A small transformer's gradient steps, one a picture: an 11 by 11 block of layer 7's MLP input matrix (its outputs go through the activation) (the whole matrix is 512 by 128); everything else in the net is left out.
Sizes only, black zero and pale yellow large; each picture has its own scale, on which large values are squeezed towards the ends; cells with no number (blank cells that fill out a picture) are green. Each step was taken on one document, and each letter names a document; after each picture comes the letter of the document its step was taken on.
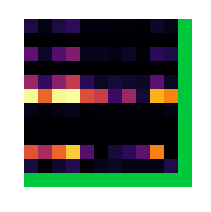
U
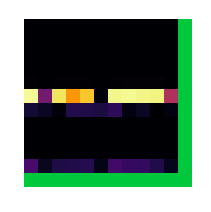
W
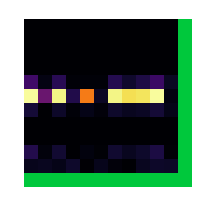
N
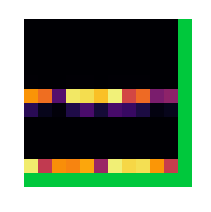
W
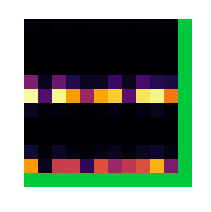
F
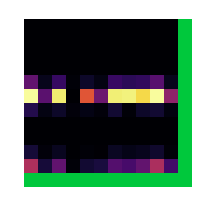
N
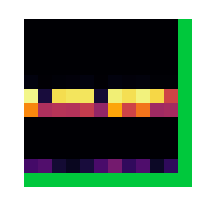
W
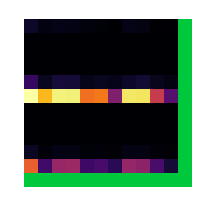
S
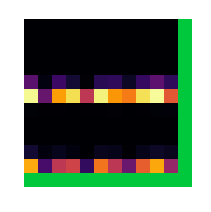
F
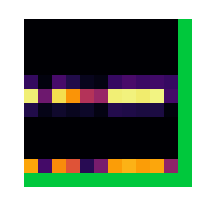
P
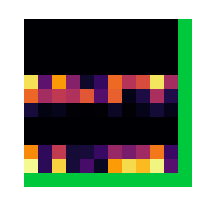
N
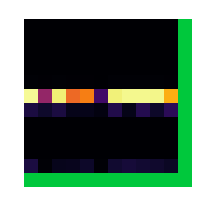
W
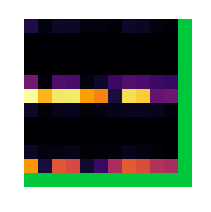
S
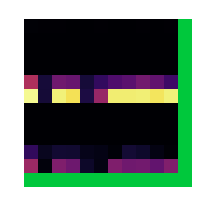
S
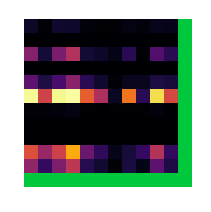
U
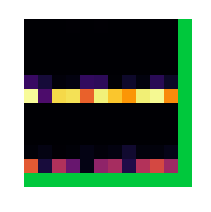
F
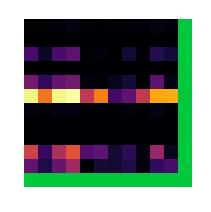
U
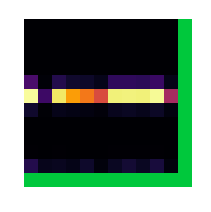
N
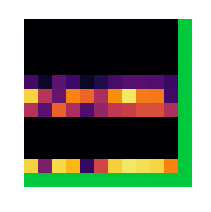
P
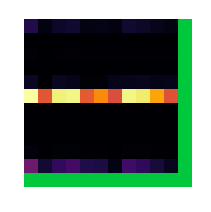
S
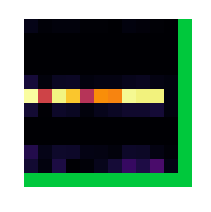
S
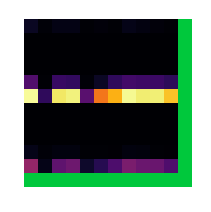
S
